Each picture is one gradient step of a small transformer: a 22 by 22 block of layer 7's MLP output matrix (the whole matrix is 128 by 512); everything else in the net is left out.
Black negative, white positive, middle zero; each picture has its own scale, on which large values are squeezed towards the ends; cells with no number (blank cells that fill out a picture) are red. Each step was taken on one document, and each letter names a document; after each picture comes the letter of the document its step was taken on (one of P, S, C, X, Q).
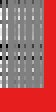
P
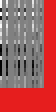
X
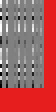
X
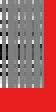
P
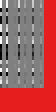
P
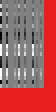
X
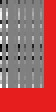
P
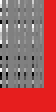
X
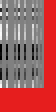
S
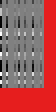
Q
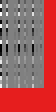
Q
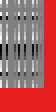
S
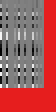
S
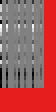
X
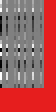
Q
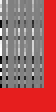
Q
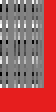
S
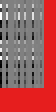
X
